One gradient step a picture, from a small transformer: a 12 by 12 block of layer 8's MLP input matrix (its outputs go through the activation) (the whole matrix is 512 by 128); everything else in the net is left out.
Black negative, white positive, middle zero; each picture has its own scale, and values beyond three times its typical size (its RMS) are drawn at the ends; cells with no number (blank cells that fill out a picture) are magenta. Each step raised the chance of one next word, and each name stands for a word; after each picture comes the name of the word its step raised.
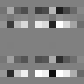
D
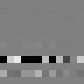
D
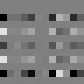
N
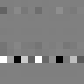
N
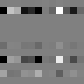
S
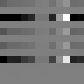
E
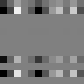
E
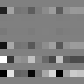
N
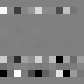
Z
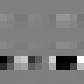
D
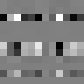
E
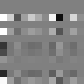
Z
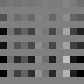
D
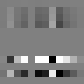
N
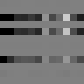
S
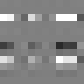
Z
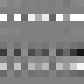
Z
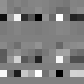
S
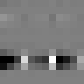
D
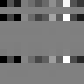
E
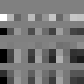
D
